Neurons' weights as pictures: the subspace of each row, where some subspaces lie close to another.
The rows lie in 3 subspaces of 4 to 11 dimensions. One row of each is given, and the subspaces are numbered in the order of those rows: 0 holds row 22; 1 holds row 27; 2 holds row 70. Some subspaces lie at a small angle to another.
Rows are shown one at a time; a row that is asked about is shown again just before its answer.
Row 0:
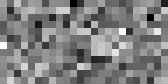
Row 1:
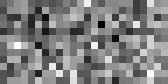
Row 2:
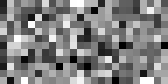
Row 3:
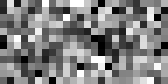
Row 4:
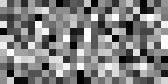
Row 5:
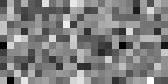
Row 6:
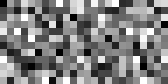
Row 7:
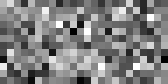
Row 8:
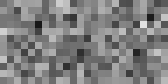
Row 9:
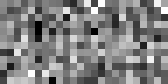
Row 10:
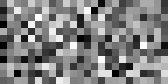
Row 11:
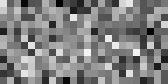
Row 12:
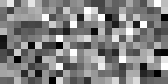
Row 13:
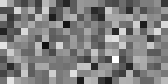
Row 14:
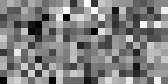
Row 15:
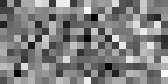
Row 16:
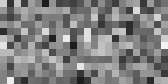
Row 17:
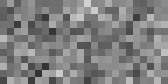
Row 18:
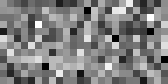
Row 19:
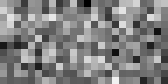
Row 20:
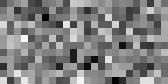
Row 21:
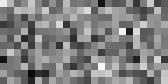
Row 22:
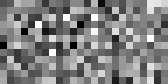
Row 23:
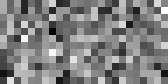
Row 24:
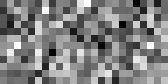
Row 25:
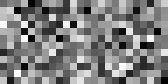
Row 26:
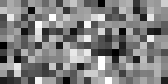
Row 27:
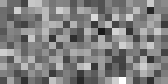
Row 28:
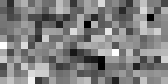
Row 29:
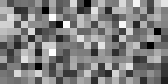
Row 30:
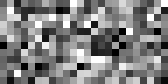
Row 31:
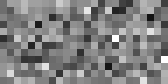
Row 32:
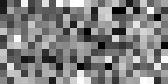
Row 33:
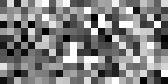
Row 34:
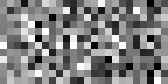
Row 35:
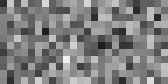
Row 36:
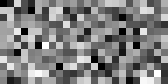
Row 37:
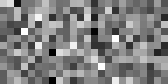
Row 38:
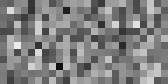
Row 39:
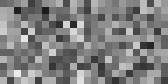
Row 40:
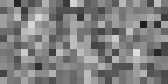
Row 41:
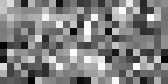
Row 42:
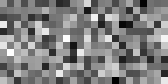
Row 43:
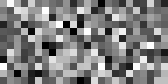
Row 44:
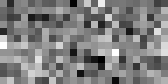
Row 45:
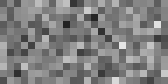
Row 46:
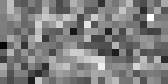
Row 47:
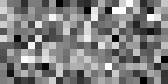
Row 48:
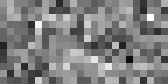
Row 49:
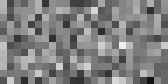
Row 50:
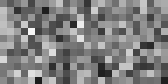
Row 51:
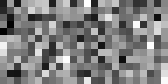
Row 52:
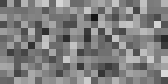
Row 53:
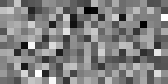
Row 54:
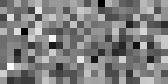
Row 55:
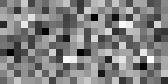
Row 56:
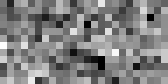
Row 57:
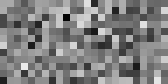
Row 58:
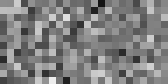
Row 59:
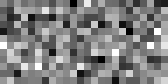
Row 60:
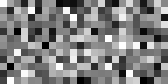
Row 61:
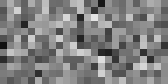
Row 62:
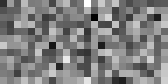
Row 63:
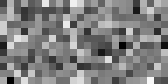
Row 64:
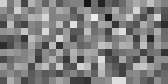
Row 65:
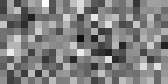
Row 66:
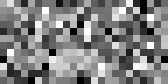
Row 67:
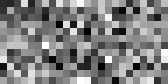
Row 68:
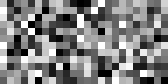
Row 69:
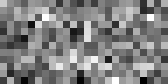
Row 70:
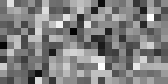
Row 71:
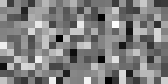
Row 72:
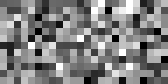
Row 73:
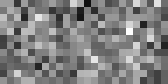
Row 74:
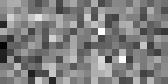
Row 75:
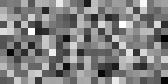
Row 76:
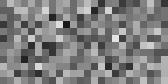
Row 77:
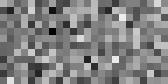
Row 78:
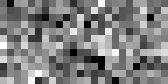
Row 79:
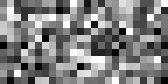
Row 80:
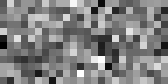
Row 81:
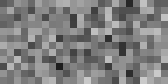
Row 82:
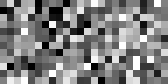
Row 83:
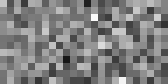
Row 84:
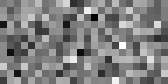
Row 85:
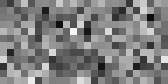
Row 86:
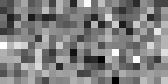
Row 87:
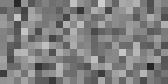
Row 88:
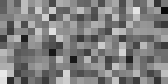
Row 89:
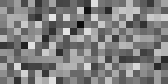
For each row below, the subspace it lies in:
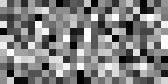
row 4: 1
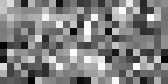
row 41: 2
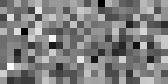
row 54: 0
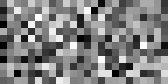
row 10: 1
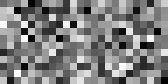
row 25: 1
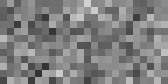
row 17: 0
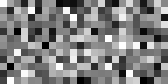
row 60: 0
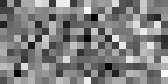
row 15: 1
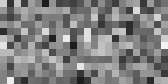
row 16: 1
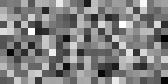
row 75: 1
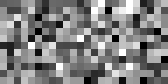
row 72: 0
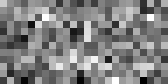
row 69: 1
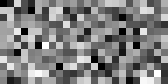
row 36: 0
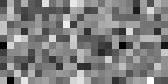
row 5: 1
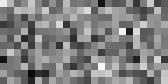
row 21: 0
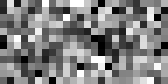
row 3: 2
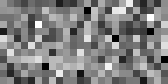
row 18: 2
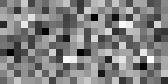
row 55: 1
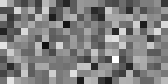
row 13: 0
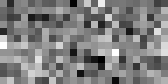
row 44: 2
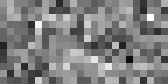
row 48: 1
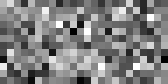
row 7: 2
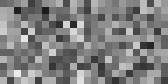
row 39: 1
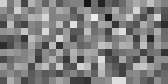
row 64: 1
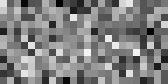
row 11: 0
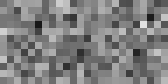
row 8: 0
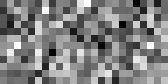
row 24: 2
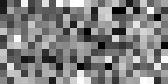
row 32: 2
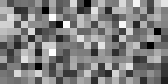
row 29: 2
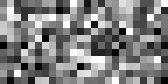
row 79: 2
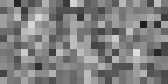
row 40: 0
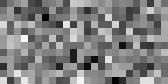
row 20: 1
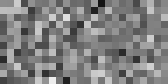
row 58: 0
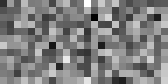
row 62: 1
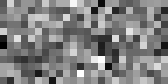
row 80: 2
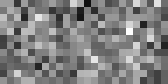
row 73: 0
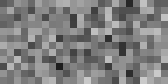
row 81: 0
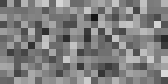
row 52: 1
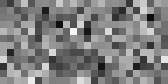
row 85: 2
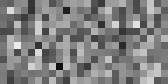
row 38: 0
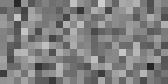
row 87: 0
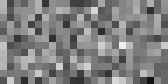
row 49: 1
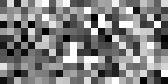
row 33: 1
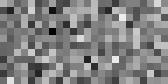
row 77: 0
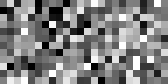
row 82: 0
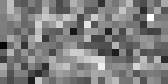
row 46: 2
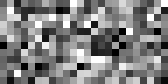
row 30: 2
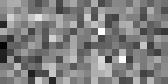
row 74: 1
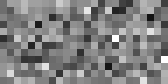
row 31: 2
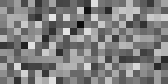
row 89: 0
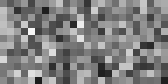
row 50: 1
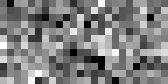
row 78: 2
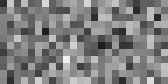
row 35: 1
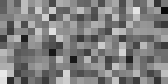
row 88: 0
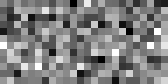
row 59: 2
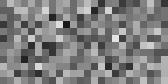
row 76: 2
